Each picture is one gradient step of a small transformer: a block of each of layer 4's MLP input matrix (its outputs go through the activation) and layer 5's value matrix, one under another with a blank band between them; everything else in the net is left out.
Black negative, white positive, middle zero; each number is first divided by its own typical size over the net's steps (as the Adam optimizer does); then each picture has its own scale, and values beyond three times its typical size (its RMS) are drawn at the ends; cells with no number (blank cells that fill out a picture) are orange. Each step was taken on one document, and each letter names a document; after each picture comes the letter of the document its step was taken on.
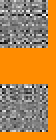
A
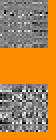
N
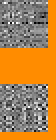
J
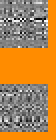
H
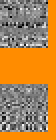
J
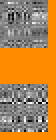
N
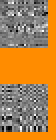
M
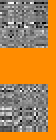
M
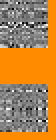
M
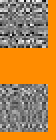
A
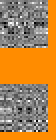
M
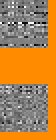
M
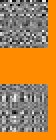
A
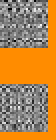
A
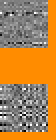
N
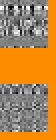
H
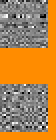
J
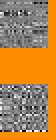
N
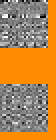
J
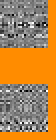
M
